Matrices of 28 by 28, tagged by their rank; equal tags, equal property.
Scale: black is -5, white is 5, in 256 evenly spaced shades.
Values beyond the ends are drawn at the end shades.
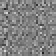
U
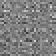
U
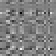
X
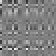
X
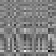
X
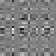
X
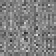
U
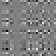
X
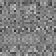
U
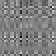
X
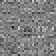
U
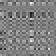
X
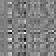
X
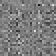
U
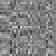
U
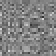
U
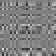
X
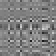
X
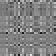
X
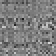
U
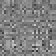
U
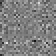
U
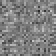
U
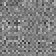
U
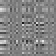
X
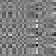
X
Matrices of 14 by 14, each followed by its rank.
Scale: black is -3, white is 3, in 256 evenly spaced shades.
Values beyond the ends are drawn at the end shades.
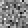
full rank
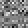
three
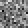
full rank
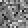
full rank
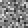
full rank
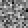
full rank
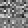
three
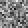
full rank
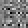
three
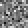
full rank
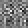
three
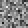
full rank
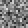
full rank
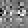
three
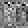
three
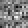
three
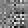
three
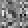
three
